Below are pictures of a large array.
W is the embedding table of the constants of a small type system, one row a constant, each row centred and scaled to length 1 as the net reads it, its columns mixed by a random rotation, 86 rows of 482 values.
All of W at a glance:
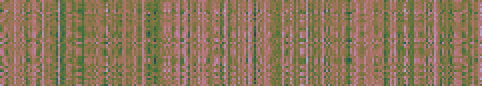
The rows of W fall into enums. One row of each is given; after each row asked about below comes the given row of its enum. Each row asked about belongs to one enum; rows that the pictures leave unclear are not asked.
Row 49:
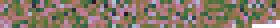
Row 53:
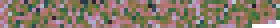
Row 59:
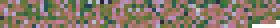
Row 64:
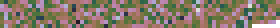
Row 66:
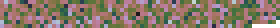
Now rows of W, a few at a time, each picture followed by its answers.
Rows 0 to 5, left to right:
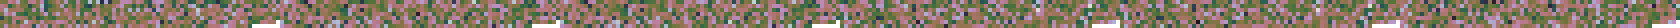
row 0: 59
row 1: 66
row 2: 66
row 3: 64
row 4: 64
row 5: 53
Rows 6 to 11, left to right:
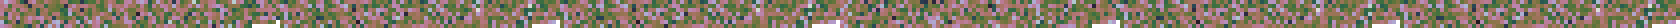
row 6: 66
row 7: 64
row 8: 64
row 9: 53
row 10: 64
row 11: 64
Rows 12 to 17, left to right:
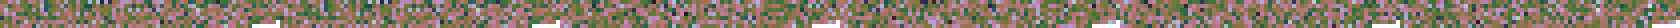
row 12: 59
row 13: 59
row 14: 49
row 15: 53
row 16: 66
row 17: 64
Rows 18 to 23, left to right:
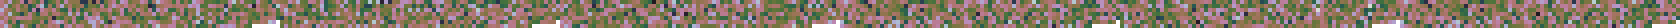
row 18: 53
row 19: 59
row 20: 49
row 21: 66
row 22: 64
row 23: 66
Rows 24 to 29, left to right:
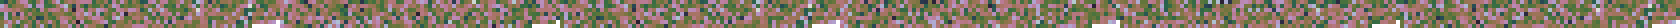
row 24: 64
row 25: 66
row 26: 64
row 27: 53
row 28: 59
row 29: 64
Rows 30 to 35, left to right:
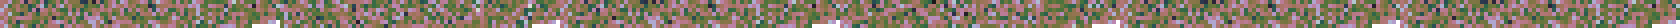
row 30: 53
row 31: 64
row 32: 53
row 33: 49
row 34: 53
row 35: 53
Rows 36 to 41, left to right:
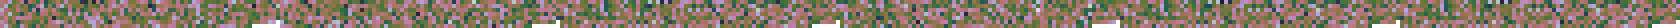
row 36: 53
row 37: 66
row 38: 59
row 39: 64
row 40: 59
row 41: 59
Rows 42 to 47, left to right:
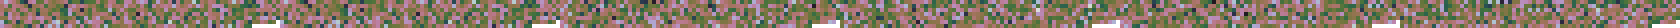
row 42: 66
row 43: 66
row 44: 53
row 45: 64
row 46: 49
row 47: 59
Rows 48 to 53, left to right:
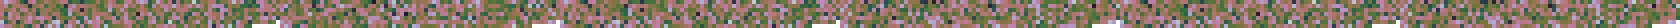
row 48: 66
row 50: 66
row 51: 53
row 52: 66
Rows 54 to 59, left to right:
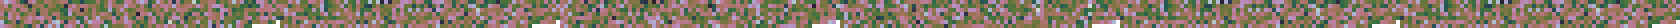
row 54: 66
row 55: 59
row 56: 53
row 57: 64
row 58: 59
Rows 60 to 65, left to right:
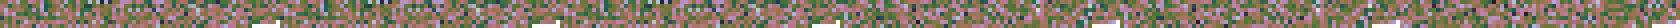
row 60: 59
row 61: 59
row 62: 59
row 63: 64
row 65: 49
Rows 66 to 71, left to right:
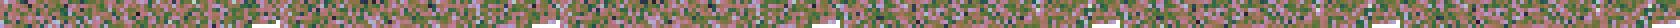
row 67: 53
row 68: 53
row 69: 64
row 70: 64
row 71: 64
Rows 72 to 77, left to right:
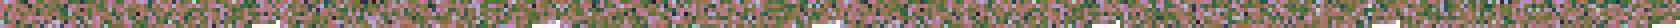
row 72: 66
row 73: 53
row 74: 49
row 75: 66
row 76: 64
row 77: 59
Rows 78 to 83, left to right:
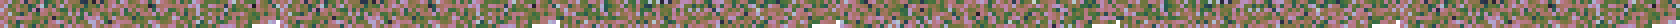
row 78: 53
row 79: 53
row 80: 59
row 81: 66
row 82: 59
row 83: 53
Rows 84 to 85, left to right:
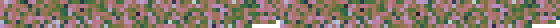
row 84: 66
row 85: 66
